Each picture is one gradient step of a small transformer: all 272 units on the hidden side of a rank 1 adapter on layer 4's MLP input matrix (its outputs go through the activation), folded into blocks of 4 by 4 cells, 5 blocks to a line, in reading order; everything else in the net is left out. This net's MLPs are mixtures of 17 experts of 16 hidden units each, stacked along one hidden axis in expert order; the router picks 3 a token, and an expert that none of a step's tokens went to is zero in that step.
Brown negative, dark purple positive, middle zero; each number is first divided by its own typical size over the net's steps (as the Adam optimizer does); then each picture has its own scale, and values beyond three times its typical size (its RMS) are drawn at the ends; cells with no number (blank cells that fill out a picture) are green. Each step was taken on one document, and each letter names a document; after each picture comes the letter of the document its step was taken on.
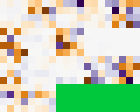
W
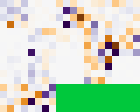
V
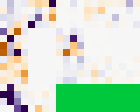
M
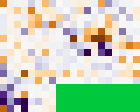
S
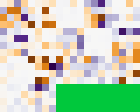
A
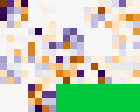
A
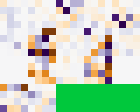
V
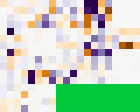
S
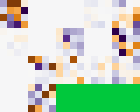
A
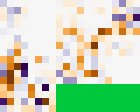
S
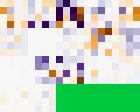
S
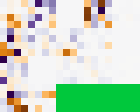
M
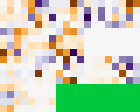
W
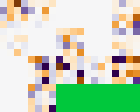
A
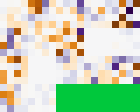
W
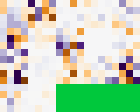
W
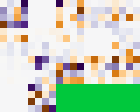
A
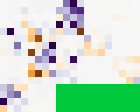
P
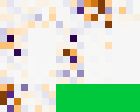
M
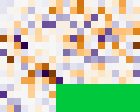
S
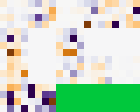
M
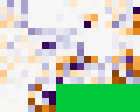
A
